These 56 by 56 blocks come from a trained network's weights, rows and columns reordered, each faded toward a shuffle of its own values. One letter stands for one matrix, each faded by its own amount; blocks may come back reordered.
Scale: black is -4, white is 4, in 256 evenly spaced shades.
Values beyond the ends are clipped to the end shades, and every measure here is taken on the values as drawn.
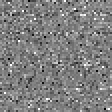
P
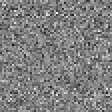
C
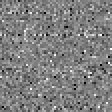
P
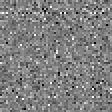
P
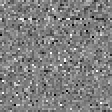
P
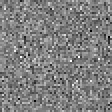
C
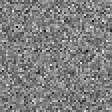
C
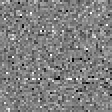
P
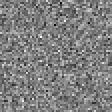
C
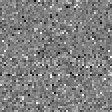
P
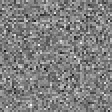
C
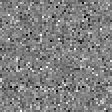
P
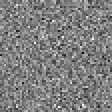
C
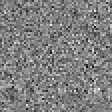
C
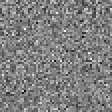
C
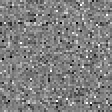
P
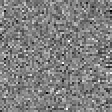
C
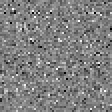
P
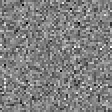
C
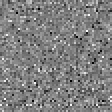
P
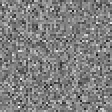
C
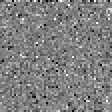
P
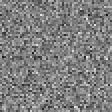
C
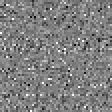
P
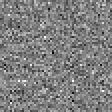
C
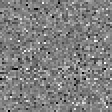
P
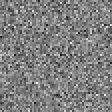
C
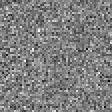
C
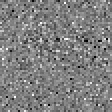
P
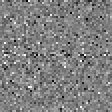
P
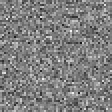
C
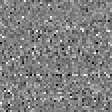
P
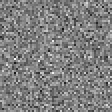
C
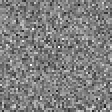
C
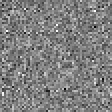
C
